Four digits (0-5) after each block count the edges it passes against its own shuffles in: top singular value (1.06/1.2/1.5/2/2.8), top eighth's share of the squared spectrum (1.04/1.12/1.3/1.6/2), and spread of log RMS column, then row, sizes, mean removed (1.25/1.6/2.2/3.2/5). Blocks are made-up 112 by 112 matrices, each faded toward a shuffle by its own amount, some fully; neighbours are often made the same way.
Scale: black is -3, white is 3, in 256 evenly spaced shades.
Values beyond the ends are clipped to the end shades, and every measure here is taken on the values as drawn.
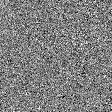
0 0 0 0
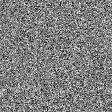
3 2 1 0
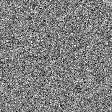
1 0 0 0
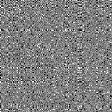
5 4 3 3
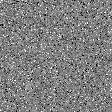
2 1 0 0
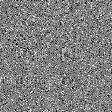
3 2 1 0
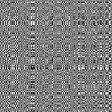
5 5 5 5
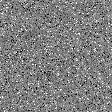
2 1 0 0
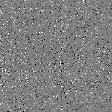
4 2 1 1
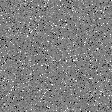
2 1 0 0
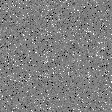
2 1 0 0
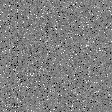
2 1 1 0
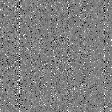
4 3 3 0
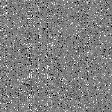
3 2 2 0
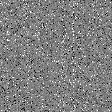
2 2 1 0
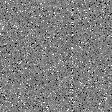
2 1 1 0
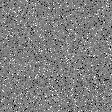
0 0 0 0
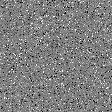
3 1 0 0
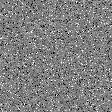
0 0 0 0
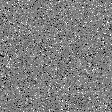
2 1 0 0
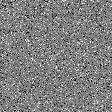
0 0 0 0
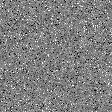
0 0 0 0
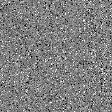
1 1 3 0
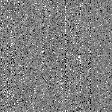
2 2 3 0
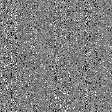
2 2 3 0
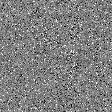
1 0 2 0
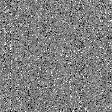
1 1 3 0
